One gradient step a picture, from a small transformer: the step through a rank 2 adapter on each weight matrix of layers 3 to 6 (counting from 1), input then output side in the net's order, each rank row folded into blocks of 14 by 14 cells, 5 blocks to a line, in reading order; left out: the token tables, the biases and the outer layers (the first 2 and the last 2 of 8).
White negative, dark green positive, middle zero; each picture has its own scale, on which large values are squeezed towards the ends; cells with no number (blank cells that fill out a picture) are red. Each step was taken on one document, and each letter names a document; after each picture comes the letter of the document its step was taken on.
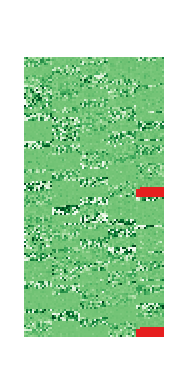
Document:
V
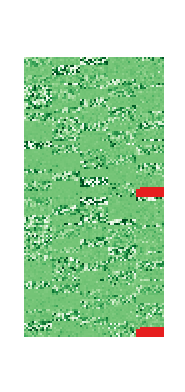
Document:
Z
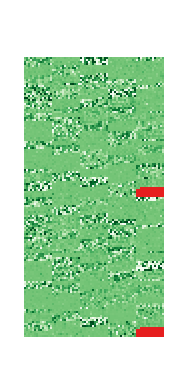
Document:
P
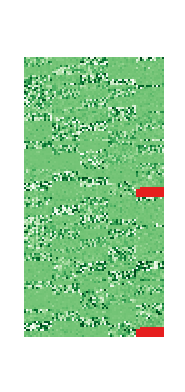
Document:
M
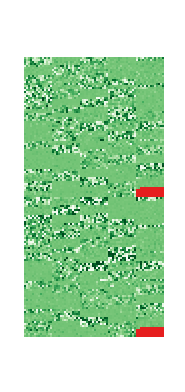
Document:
Z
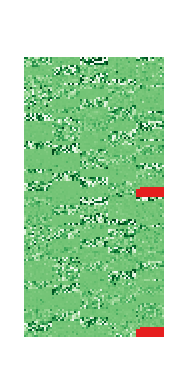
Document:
Z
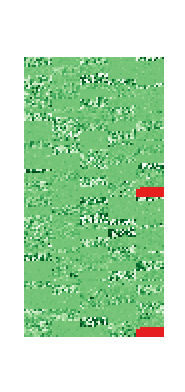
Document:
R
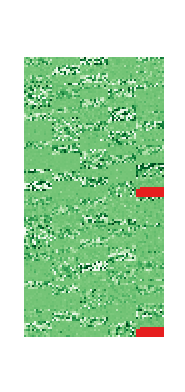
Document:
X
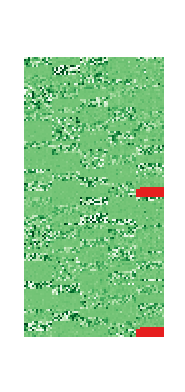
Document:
Z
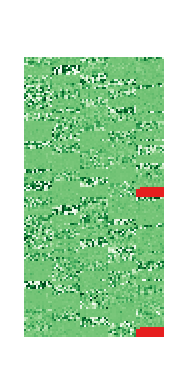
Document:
M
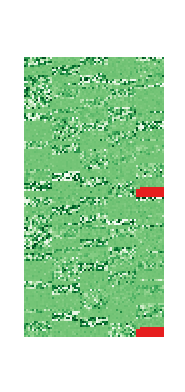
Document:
X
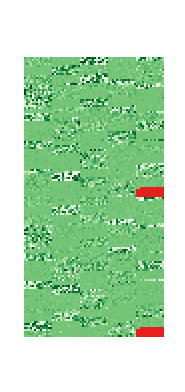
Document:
X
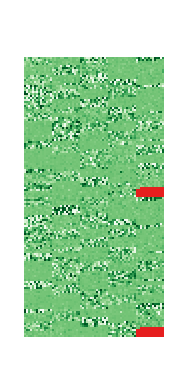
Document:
M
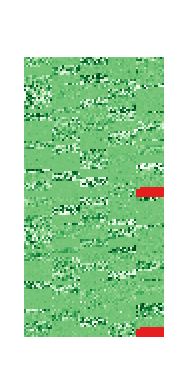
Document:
X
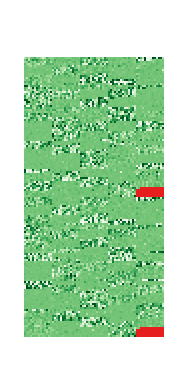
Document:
M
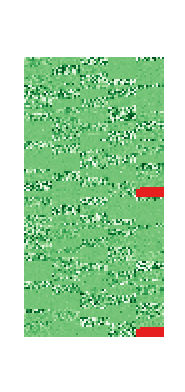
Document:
M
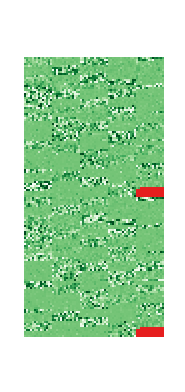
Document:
M
